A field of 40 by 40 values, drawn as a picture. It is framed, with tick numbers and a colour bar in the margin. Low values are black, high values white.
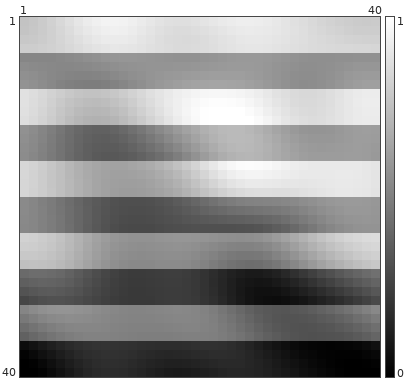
The ninth with the lowest average is the bottom right. The ninth with the highest average is the top middle. There is an overall slope up to the top. Stripes running across repeat 5 times from top to bottom. No lone cell stands out from its neighbours.
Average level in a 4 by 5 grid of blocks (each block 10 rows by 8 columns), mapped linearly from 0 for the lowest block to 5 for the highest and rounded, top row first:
4 4 5 5 4 | 4 3 5 5 5 | 3 2 2 2 3 | 1 1 1 0 0
